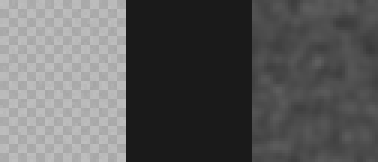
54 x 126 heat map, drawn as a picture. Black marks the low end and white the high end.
It is made of 1 by 3 panels. Panel 1,1: high, checkered, faint in contrast. Panel 1,2: very low, flat. Panel 1,3: low, blotchy, faint in contrast.
